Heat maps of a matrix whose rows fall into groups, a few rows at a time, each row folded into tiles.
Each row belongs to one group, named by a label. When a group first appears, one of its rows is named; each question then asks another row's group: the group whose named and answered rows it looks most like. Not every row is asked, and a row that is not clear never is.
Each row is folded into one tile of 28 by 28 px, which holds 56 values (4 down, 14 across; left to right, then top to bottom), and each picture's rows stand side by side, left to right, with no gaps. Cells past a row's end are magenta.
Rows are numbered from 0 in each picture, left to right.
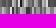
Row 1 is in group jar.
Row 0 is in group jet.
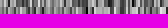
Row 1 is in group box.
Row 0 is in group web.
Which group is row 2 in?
web
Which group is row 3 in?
jar
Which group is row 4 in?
jet
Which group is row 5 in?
jet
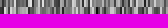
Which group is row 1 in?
box
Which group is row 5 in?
box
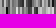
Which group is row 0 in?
web
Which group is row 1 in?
jar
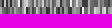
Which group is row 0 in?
jet
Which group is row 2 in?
box
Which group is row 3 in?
jar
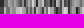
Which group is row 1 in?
web
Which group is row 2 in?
box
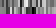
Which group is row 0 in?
jet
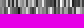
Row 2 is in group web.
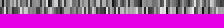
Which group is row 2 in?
box
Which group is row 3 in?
box
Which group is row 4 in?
jar
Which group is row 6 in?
jet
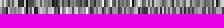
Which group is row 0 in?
web
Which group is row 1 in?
jar
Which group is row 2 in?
jar
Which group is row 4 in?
jet
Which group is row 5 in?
box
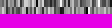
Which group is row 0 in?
jet
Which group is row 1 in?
web
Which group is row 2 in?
web
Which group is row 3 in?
jar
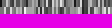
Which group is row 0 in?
jar
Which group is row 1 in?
jet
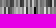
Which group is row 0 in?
jet
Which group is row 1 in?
web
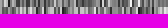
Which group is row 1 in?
jet
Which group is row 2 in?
jar
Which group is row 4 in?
jet
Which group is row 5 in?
jar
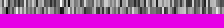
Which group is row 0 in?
web
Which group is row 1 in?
web
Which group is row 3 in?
box
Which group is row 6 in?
web
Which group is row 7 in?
jar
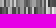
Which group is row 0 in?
box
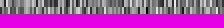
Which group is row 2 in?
jet
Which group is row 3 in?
jar
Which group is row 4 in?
jet
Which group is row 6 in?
box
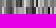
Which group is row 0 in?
jet
